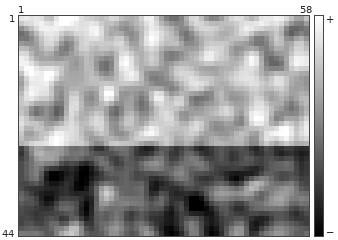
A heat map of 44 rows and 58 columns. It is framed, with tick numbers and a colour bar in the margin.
Seam: horizontal, 60% of the way down, the top part higher. Lone odd cells: none. Ninth with the highest average: top left.
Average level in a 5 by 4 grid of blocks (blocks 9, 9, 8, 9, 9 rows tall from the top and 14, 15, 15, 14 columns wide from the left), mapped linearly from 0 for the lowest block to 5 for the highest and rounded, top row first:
5544
5445
5445
1111
1101
